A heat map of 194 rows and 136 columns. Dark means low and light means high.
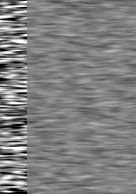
Slope: none. Grain: streaks across. Histogram: heavy tails on both sides. Seam: vertical, 20% of the way across, the right part calmer.
